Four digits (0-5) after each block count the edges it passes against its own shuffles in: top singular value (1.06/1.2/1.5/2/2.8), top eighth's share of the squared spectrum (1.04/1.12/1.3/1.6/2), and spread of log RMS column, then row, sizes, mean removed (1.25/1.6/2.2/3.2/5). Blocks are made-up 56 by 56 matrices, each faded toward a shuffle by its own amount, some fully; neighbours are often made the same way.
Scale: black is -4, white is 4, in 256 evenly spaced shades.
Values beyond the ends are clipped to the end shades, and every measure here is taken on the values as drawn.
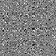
4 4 2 2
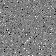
2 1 0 0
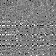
4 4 2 3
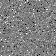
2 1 0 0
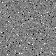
0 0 0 0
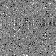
3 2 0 0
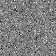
2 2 0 0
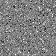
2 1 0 0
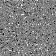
1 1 0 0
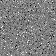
0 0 0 0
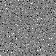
2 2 0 0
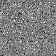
3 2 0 1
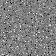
0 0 0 0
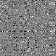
4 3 2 2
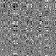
4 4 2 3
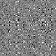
4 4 2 2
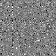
3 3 1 1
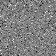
1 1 0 0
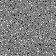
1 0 0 0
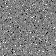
1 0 0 0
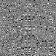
4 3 1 2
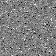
2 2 0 0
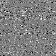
1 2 0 2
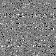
1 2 0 3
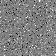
0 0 0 0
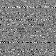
2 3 0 3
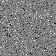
0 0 0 0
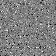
0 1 0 1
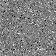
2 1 0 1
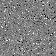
0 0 0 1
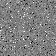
0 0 0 0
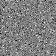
1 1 0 0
